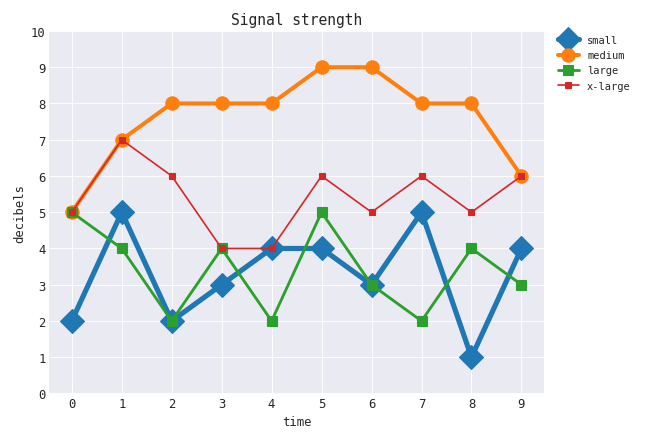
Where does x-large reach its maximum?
1
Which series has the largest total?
medium
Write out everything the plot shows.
Title: Signal strength
x-axis: time, ticks 0 1 2 3 4 5 6 7 8 9
y-axis: decibels, ticks 0 1 2 3 4 5 6 7 8 9 10
Legend: small, medium, large, x-large
Values:
small: 2 5 2 3 4 4 3 5 1 4
medium: 5 7 8 8 8 9 9 8 8 6
large: 5 4 2 4 2 5 3 2 4 3
x-large: 5 7 6 4 4 6 5 6 5 6
